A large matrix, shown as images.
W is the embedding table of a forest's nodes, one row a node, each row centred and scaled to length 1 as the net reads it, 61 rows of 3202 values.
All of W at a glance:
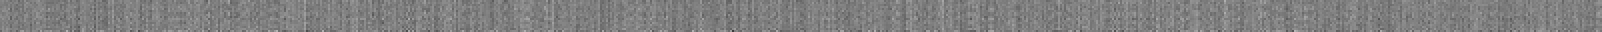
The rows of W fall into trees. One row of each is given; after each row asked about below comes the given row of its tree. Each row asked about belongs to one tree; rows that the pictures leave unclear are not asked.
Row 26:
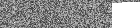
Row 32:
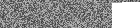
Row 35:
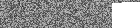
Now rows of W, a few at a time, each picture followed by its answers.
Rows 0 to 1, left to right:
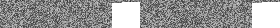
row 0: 26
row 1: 26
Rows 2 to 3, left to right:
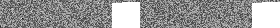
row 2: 32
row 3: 32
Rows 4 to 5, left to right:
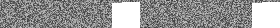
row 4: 32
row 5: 32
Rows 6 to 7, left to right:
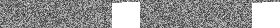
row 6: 26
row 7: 32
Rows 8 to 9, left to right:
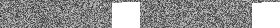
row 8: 26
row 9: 35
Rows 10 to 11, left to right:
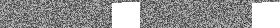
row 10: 35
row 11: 32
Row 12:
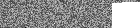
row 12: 32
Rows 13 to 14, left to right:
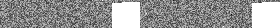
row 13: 35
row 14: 35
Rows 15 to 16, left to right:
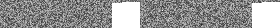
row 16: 35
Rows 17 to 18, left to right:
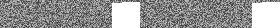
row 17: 35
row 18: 32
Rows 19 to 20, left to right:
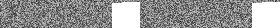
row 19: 35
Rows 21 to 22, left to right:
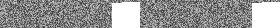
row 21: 35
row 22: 26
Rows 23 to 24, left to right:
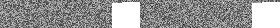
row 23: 35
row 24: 32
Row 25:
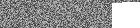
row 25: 32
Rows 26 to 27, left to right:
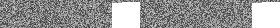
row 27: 32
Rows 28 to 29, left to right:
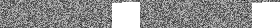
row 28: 32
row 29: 32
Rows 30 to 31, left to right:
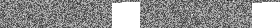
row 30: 32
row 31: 26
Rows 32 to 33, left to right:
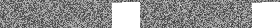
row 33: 32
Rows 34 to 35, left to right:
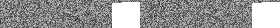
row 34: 35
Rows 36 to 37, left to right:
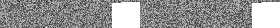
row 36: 35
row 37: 35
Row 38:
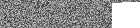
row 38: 35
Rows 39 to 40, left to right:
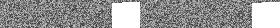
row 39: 35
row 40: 35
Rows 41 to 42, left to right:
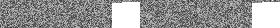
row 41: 32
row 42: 26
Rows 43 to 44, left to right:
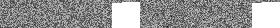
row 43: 32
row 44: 26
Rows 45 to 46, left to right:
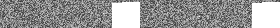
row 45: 32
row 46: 32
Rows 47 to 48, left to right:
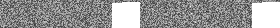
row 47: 32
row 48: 32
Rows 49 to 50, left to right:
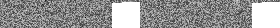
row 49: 35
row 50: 35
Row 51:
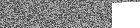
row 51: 32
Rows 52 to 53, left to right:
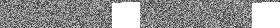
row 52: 35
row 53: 32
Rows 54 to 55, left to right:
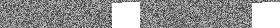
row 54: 35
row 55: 26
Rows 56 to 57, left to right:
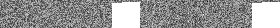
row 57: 26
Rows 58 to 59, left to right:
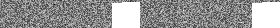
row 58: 32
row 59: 32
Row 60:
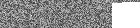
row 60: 35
